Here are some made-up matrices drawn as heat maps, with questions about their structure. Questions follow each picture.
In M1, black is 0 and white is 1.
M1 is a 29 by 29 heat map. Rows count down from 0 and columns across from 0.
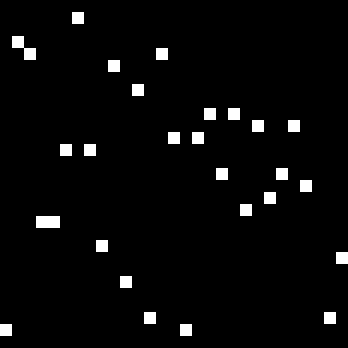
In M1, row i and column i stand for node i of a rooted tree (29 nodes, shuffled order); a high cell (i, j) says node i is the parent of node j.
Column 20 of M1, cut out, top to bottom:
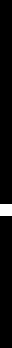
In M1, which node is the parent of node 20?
17
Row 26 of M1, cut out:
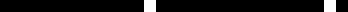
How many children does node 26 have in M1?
2
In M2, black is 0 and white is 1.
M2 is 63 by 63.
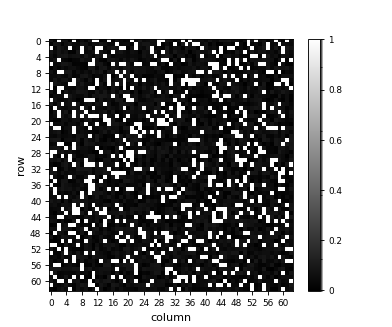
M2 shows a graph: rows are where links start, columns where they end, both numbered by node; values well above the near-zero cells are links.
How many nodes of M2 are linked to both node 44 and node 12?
4
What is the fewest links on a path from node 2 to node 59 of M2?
2
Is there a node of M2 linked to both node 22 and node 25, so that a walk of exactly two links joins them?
yes
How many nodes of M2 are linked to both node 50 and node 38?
0
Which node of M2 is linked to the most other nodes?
node 6
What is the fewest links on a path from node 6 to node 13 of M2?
2
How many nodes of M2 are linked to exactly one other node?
0
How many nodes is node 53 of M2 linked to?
7
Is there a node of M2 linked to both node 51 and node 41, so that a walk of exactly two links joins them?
yes
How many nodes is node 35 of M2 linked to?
11
